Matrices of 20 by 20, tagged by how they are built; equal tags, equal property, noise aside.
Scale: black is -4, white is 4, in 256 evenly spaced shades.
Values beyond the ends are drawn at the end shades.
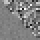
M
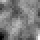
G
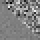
M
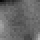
G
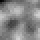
G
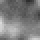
G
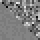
M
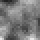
G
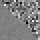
M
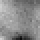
G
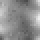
G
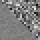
M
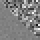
M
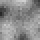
G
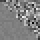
M
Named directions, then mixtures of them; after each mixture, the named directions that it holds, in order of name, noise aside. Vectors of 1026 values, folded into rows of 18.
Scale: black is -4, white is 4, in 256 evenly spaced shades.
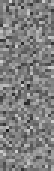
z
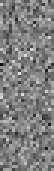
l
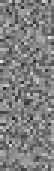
l, z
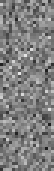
l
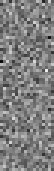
l, z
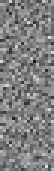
l, z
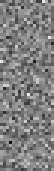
l, z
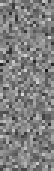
l, z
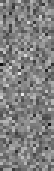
l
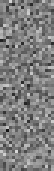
z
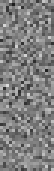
l, z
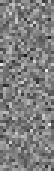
l, z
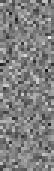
l, z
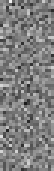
z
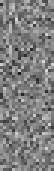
l
